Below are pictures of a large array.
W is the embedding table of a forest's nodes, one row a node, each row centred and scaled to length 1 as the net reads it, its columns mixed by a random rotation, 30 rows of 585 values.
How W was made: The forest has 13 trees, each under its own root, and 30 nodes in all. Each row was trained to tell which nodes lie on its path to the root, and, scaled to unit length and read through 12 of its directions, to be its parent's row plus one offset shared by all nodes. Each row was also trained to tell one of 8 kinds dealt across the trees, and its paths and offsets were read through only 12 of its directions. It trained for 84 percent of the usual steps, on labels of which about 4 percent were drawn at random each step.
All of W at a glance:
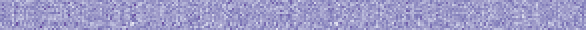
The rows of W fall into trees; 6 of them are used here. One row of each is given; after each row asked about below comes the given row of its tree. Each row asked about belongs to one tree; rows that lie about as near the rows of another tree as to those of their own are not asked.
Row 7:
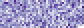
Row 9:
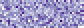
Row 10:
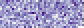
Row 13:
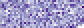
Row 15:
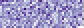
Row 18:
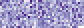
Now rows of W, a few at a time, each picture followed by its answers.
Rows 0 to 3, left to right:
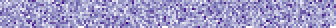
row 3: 13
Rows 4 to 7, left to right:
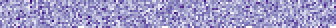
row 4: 18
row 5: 18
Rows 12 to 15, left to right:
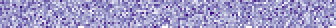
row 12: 9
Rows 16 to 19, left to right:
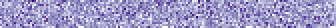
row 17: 10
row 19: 15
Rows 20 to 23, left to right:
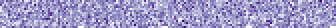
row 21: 15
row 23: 7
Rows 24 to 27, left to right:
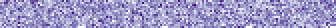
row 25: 13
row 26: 13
